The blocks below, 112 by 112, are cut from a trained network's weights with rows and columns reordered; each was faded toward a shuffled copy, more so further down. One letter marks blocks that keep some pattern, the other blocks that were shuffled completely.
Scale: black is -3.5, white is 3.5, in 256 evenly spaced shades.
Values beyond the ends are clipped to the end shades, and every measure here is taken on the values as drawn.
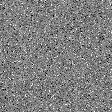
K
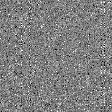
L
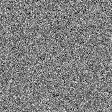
K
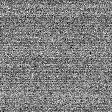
L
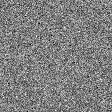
K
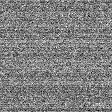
L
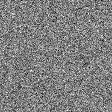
K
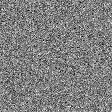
K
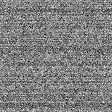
L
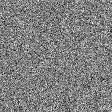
K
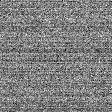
L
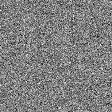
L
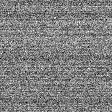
L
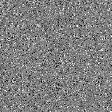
L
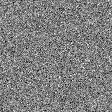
K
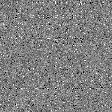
L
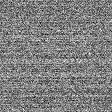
L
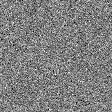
K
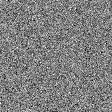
K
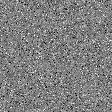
K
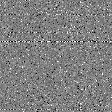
L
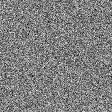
K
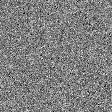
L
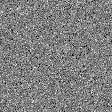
K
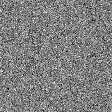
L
